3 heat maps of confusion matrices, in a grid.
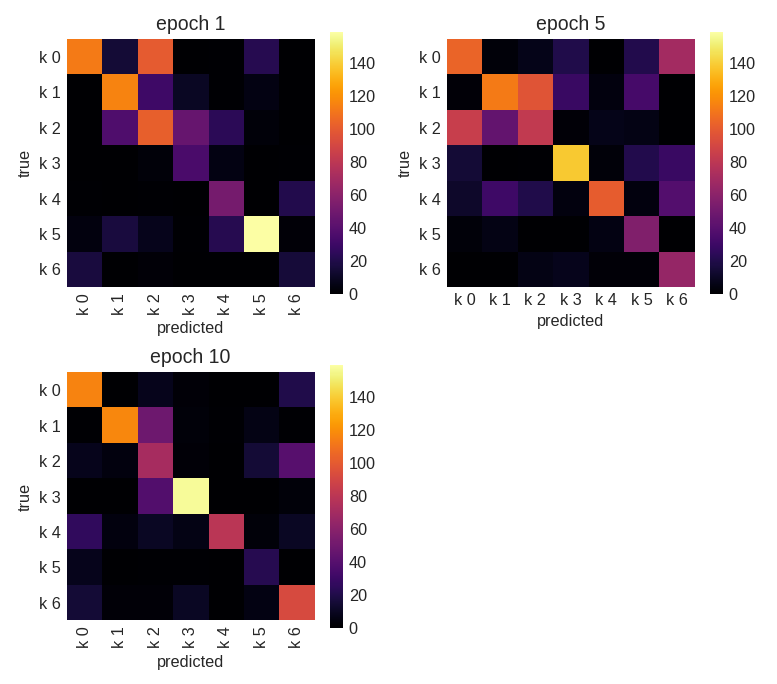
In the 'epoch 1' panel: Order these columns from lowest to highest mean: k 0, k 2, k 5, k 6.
k 6, k 0, k 5, k 2
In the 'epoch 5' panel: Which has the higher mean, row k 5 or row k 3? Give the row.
k 3
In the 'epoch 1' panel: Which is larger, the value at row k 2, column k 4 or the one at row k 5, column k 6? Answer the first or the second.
the first
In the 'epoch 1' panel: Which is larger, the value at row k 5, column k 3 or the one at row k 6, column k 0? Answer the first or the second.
the second
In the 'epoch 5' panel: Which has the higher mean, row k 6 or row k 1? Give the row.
k 1
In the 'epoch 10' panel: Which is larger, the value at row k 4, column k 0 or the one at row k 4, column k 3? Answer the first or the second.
the first
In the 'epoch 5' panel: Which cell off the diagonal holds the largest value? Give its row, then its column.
k 1, k 2
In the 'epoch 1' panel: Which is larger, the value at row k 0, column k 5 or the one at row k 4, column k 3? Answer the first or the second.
the first
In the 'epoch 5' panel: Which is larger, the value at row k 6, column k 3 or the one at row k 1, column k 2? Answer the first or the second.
the second
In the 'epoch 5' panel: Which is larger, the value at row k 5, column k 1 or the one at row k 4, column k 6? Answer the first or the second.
the second
